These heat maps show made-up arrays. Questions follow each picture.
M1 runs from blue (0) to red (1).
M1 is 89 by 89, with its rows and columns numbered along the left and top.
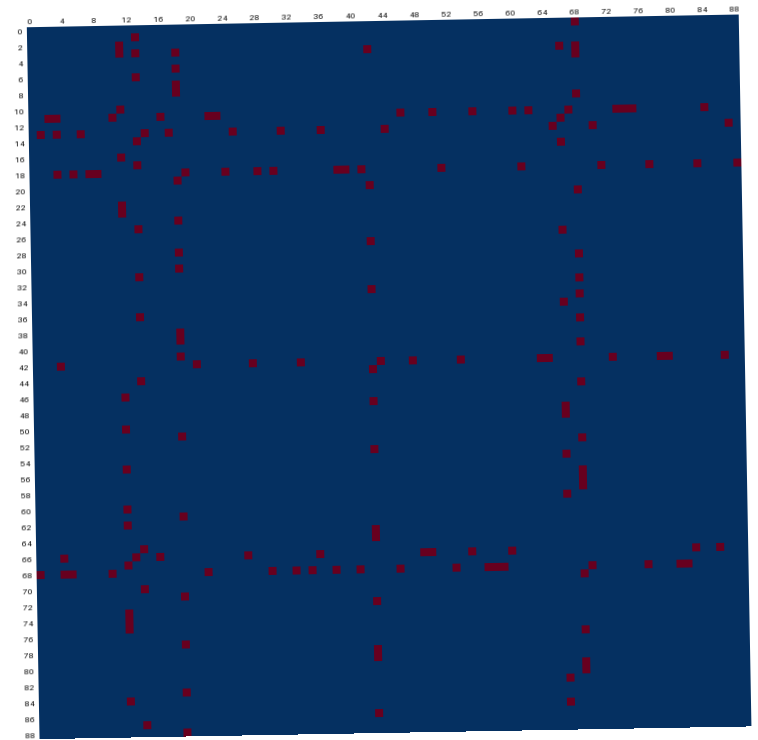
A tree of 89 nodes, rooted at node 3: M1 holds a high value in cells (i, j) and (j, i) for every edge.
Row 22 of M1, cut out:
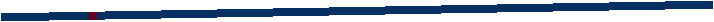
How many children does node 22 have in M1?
0
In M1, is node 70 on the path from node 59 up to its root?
no
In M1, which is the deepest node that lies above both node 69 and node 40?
68
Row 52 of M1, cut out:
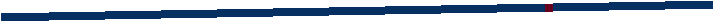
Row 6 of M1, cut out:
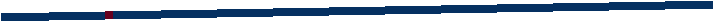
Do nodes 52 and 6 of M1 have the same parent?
no
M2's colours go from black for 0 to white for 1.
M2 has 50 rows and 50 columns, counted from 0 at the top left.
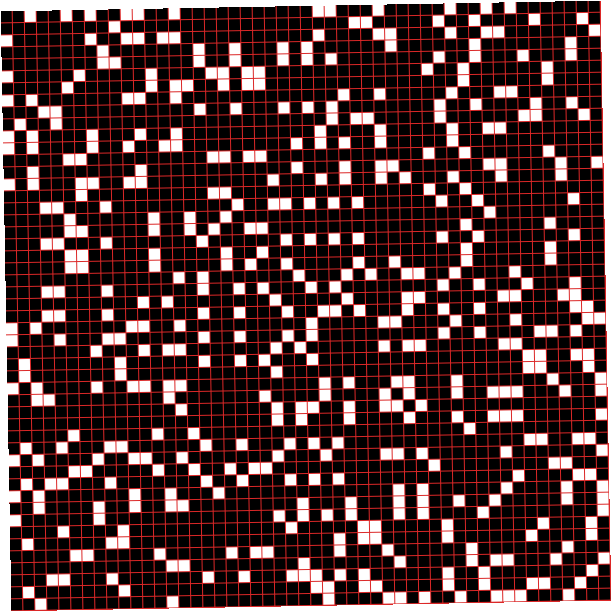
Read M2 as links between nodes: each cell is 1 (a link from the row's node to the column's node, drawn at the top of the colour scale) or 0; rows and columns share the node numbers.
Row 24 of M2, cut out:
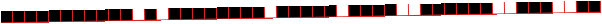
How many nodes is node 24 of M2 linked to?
10
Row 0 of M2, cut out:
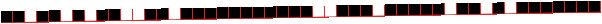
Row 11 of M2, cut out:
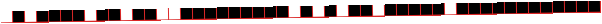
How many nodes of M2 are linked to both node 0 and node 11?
7
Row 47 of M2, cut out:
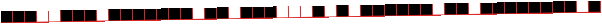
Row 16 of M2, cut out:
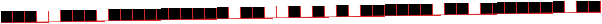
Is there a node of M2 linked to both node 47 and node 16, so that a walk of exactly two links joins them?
yes
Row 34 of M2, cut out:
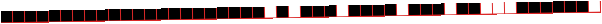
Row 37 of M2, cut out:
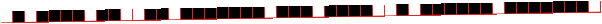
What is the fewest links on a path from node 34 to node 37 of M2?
1
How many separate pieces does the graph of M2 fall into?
1
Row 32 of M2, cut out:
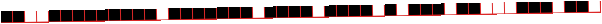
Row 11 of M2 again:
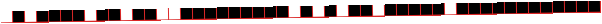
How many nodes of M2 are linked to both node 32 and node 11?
5
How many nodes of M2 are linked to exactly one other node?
0
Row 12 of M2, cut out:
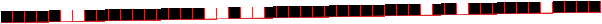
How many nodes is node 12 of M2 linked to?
9
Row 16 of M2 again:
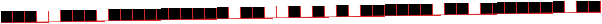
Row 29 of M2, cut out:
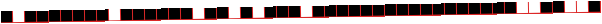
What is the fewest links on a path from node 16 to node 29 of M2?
1
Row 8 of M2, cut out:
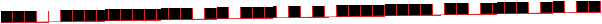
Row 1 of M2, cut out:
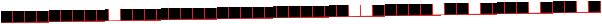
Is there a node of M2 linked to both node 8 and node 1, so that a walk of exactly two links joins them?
yes
